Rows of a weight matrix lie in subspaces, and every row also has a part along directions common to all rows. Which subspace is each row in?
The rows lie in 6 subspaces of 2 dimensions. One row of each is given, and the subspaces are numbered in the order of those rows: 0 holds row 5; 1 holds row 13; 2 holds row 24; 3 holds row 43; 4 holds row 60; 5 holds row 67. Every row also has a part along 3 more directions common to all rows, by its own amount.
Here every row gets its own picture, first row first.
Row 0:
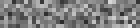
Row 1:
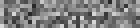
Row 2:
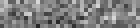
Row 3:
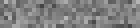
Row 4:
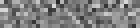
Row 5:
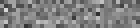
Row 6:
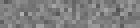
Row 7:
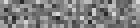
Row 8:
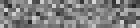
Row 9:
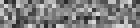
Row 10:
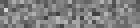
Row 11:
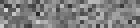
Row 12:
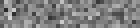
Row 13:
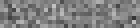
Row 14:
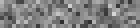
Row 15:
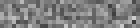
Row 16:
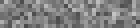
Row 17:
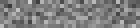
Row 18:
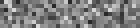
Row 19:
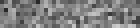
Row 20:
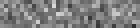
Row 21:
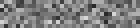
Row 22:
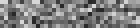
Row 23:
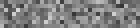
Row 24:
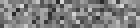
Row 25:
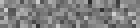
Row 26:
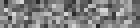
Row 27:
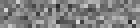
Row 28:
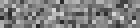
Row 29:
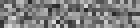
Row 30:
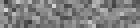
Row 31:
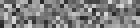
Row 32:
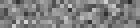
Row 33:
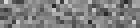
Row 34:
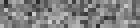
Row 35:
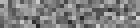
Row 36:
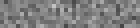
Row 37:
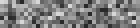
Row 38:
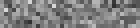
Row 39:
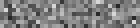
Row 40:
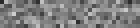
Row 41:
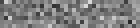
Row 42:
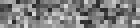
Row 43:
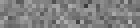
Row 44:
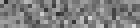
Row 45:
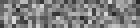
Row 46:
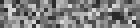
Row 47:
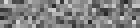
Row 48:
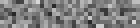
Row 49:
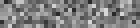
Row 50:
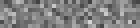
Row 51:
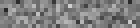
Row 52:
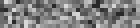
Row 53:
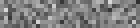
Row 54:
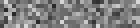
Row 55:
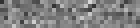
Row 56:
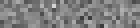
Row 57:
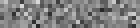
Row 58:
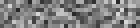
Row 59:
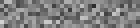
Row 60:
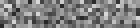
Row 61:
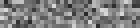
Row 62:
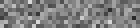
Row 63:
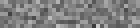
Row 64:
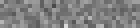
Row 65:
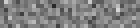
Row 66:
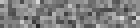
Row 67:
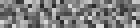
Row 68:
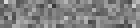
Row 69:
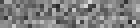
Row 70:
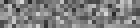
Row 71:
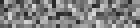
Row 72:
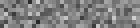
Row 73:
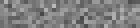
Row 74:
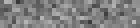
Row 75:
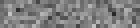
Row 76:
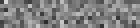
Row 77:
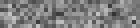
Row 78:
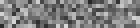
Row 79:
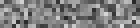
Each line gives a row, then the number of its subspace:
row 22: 3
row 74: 4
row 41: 3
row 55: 3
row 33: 2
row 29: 3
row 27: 3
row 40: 5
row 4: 2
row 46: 3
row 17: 4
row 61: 2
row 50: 5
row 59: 1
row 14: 3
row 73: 5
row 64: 5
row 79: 1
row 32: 3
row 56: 5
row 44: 5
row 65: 1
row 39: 1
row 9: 0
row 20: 5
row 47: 2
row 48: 5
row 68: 0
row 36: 1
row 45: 0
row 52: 4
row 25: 1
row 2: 4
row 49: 1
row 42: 4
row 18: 5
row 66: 5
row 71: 5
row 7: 0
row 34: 4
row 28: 2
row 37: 3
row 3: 0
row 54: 0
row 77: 1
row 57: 2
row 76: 5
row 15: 1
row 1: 0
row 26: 4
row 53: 0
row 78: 1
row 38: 4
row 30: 4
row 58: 4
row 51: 3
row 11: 3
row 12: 2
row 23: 2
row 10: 0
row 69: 3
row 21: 1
